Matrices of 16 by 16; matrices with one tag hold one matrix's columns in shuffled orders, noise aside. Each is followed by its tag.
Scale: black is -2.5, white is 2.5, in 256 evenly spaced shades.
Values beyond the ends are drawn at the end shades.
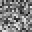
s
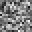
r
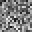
s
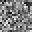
r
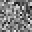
r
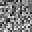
s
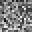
s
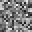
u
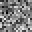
s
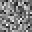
r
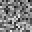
s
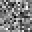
u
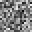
u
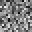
s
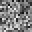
s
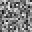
u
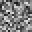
r
